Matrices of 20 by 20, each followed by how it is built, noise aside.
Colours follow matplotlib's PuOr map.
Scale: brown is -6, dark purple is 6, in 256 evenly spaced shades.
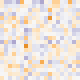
low rank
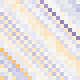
Toeplitz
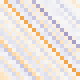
Toeplitz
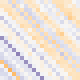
Toeplitz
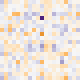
low rank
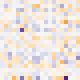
low rank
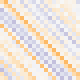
Toeplitz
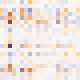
low rank
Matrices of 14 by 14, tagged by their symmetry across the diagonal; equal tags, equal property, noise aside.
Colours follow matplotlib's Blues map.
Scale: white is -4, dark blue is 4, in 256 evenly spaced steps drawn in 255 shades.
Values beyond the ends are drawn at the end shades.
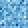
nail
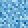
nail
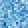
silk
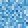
silk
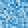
nail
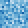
nail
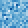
nail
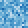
silk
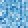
silk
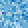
nail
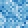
nail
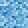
silk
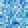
silk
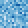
nail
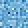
nail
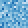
nail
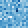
nail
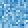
silk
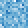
silk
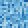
silk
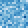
silk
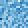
nail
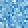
silk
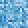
nail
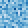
silk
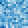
silk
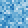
nail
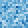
silk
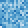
silk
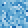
nail
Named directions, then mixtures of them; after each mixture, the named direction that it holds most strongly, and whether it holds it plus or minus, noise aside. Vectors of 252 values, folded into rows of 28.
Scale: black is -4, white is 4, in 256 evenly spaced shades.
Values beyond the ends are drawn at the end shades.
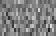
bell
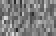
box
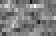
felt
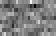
felt, minus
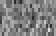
bell, minus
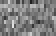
felt, plus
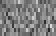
bell, plus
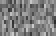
box, plus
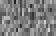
box, plus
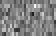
box, plus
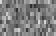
bell, minus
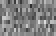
bell, minus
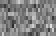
bell, plus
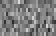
bell, plus
